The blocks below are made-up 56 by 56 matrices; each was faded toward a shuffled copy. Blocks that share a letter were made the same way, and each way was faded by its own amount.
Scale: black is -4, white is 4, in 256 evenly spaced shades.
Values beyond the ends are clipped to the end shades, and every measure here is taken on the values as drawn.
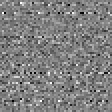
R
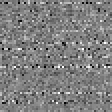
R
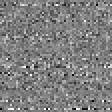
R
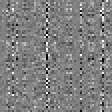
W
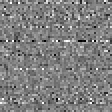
R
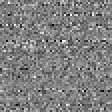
R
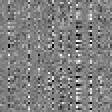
W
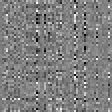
W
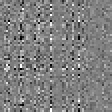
W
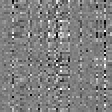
W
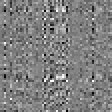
W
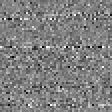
R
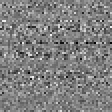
R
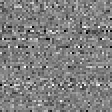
R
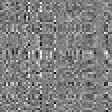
W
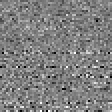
R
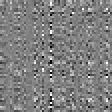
W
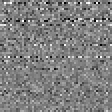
R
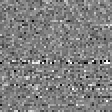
R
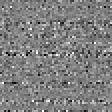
R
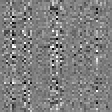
W
